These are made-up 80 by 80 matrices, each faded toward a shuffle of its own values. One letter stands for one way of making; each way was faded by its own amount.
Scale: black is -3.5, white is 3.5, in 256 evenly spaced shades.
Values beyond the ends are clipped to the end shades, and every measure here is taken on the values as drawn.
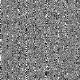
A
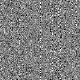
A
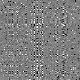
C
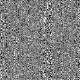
A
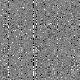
C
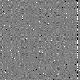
C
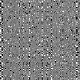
C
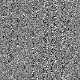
A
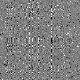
C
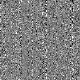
A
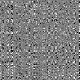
C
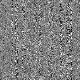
A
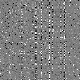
C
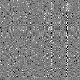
C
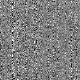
A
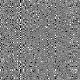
C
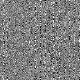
A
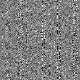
A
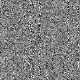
A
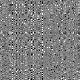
C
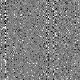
C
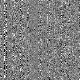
A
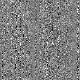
A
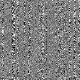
A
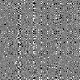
C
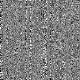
A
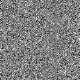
A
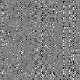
C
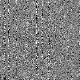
A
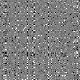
C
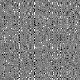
C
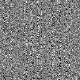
A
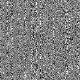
A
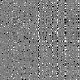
C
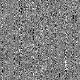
A
